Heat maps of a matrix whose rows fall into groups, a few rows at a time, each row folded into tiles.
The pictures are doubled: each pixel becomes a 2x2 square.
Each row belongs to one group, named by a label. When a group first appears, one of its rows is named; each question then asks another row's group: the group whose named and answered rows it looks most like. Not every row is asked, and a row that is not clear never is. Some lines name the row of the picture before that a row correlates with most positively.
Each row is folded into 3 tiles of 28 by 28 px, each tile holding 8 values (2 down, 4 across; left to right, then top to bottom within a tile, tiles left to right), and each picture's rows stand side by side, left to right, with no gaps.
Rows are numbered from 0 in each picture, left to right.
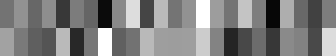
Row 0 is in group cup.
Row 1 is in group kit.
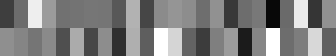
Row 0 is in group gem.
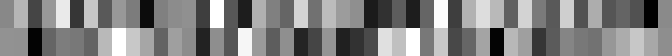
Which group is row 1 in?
gem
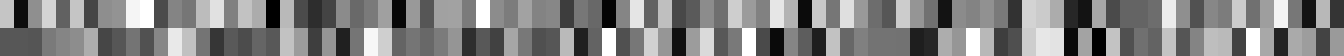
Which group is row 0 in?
gem
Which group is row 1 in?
kit
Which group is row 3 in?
cup
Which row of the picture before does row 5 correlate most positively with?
0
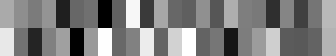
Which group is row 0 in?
cup
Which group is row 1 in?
kit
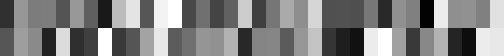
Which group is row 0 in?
cup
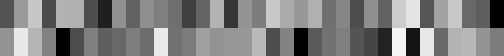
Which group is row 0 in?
kit
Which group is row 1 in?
gem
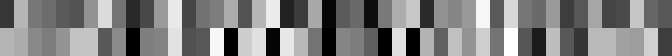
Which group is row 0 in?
gem
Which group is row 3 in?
cup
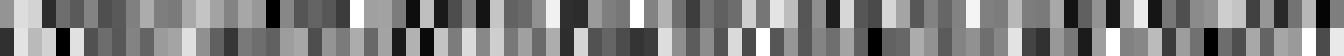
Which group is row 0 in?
kit
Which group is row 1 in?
kit
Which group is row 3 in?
gem
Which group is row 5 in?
gem
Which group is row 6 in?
cup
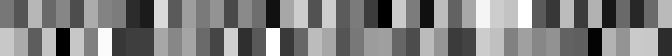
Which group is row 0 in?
kit
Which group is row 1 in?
cup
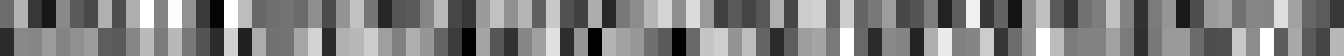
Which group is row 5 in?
cup
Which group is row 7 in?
gem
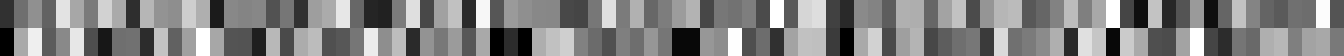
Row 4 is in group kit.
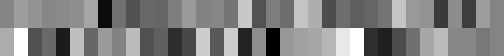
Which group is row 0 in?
kit
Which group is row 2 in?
kit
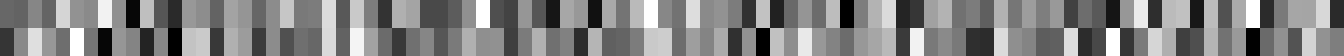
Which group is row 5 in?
gem
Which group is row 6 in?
cup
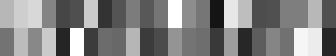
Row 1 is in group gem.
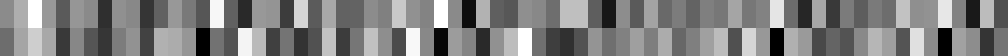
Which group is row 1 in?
gem
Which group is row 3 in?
kit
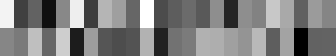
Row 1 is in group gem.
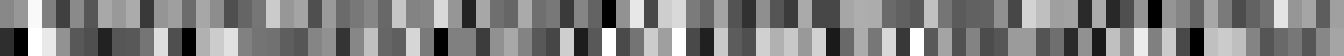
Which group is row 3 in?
cup
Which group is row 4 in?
cup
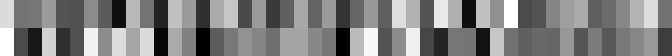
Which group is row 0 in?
cup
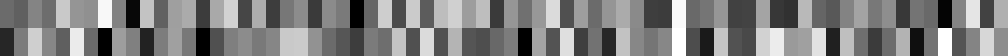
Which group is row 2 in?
gem
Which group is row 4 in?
cup
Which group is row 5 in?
cup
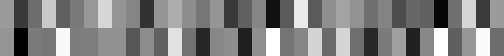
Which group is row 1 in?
cup
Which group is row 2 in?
cup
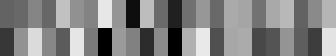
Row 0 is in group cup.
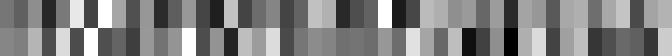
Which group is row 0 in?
gem
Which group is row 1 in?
kit
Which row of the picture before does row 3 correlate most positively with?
1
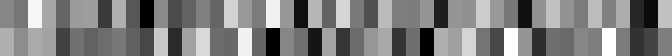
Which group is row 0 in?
kit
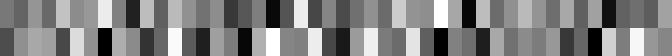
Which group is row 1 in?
cup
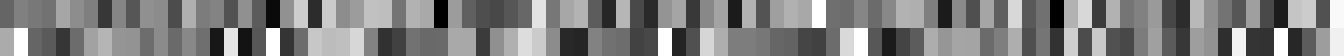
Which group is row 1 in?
cup
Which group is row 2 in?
kit
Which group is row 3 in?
kit
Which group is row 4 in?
gem
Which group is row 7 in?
cup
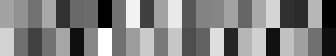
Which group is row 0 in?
cup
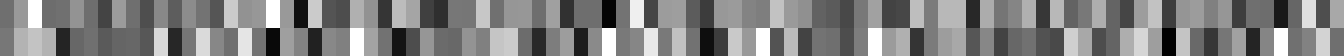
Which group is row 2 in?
kit
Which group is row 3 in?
cup
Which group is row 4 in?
gem
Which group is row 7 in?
cup
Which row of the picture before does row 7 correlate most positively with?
0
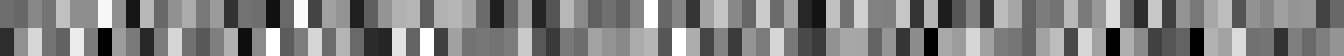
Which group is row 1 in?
cup
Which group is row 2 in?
gem
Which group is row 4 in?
kit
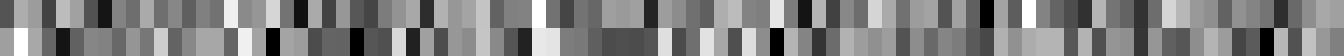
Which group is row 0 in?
kit
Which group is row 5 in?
kit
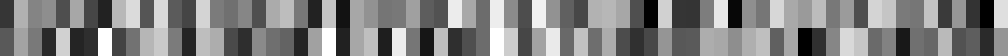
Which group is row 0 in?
cup
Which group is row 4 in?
gem
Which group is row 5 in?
kit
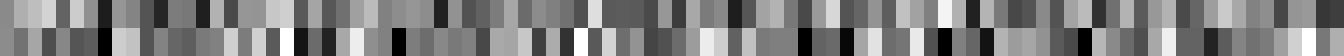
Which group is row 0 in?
kit
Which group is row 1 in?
gem
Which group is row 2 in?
kit
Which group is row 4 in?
gem
